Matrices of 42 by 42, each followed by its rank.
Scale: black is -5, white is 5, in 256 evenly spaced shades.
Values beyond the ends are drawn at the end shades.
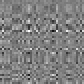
three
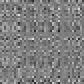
three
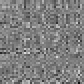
five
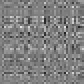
three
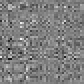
five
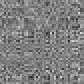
five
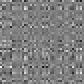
three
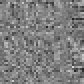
five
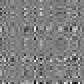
three
